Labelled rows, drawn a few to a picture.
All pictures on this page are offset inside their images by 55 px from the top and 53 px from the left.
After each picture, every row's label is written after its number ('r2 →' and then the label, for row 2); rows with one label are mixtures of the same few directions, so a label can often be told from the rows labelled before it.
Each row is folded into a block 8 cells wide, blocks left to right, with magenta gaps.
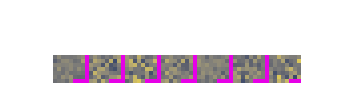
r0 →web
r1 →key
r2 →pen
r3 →key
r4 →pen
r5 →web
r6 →pen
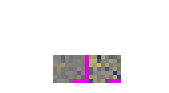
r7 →pen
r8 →pen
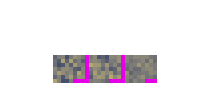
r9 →pen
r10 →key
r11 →key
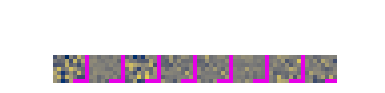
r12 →web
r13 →pen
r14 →key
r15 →pen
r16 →pen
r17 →key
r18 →pen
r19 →pen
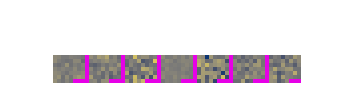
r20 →web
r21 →key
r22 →pen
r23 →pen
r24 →pen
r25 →key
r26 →web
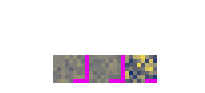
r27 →web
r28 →key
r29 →key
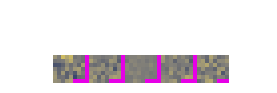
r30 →key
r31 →web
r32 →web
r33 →web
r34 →pen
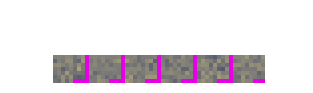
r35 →web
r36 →pen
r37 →web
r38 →pen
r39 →key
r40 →web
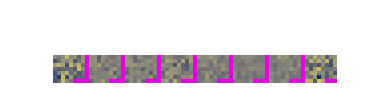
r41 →web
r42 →pen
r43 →pen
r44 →key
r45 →web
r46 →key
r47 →key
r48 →key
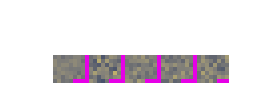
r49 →pen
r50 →pen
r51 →key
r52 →key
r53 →key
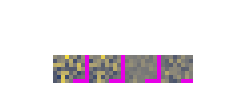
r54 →web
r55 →web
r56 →web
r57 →pen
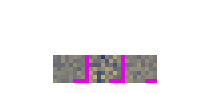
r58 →pen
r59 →web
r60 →web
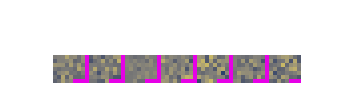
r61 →web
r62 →web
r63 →key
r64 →web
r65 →pen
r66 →pen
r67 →key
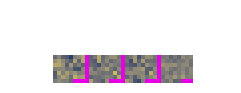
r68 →key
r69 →pen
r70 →pen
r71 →key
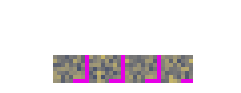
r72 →web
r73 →web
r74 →web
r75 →pen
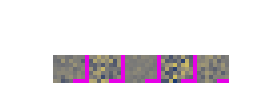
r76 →pen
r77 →key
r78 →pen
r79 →key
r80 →web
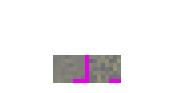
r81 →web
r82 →web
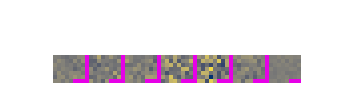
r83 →key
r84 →pen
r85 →web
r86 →pen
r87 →key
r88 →key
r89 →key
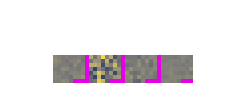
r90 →web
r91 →web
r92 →web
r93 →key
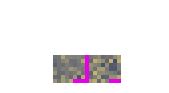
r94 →pen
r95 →key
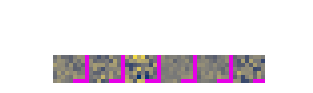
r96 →key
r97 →key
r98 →key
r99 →web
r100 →key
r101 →pen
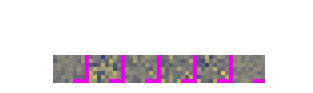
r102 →web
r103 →web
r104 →pen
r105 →pen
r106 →pen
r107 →pen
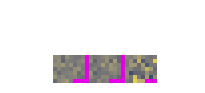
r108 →pen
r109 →key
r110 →pen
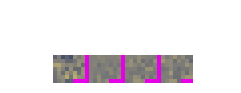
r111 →key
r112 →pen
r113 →pen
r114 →web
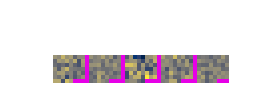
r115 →key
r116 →web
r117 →key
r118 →web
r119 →web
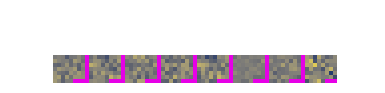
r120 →web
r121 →key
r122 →key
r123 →key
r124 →key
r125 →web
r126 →key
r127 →pen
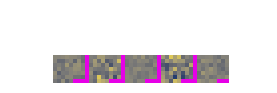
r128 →key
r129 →pen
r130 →key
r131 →key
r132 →key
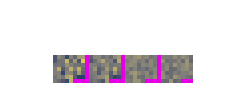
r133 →web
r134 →web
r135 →web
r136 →key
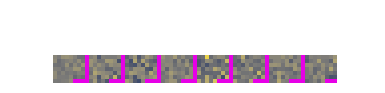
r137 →key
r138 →pen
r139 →pen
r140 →web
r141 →pen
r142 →pen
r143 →web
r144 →web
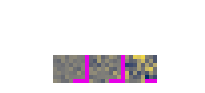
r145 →pen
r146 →pen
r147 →key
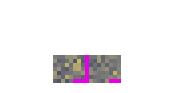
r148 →key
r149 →pen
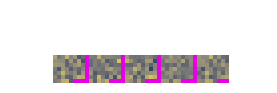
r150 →web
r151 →pen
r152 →web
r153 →key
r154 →web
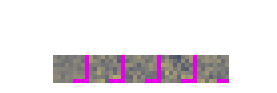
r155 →web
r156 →web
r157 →web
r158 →key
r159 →key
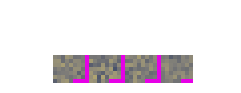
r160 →pen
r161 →web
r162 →web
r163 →key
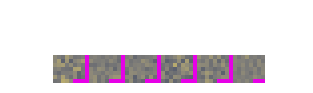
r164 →pen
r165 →web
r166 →pen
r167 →key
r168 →web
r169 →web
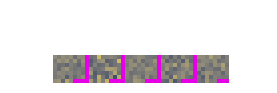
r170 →key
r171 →pen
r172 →pen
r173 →key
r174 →web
